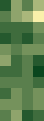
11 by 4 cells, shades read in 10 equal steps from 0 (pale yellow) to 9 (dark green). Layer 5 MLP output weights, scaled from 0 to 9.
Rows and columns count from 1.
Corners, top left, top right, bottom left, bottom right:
8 3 6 7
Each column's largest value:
8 7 8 9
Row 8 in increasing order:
6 6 6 7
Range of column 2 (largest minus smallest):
3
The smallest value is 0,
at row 2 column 4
